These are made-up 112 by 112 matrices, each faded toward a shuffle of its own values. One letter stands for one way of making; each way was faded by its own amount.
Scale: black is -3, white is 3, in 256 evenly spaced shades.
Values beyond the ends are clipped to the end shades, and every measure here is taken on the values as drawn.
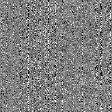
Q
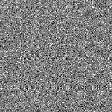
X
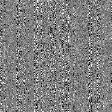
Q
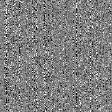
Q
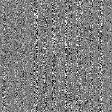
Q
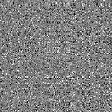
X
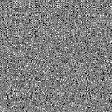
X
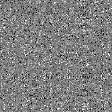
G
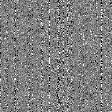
Q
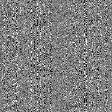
Q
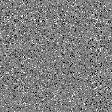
G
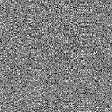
X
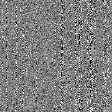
Q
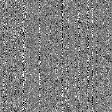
Q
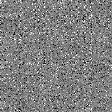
G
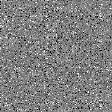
G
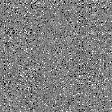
G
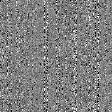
Q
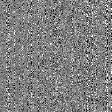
Q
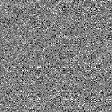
X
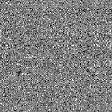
X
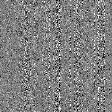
Q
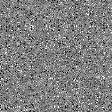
G
